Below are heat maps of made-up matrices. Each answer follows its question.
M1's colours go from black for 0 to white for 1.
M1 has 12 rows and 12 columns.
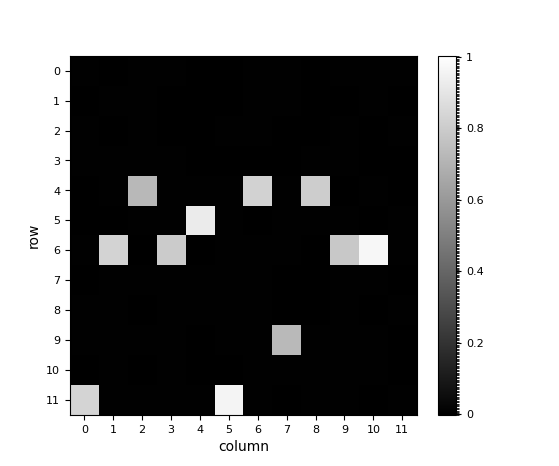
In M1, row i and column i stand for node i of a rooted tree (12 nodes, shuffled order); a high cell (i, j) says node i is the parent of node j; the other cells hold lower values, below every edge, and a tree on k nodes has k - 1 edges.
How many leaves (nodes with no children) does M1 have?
7
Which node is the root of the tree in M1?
11
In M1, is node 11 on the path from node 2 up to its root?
yes
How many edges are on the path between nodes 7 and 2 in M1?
4
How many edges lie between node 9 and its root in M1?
4
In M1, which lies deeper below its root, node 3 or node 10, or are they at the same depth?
the same depth
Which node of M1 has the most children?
6
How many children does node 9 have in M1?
1
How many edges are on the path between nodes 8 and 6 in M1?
2
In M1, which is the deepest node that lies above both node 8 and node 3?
4
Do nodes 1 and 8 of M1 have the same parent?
no
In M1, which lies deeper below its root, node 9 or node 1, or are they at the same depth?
the same depth
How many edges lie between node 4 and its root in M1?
2
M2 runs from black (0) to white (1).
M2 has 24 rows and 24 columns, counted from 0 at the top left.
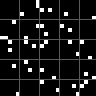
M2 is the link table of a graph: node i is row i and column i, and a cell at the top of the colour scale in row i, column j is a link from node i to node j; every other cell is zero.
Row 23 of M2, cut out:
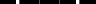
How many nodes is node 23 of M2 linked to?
2
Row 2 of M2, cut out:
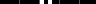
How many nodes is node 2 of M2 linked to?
2
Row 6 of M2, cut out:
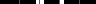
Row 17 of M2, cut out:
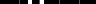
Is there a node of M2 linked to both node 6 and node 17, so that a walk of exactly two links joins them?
yes
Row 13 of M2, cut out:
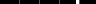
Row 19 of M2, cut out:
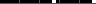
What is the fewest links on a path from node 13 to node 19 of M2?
1
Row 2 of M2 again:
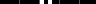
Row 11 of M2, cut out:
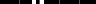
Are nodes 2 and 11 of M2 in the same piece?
yes
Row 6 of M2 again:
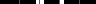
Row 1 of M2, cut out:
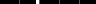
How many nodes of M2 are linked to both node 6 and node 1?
1
